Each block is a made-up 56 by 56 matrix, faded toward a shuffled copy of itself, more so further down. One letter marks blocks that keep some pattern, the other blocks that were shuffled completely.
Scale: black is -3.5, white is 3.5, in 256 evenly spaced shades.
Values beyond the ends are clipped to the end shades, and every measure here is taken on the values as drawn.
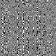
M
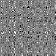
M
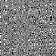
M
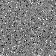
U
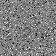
U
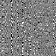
M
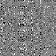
M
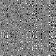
M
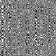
M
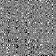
M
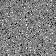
U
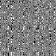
M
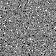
U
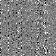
M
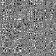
M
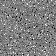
U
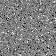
U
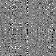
M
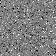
U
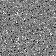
U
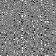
M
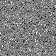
U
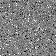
U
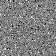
U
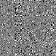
M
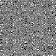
M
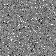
U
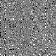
M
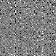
M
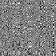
M
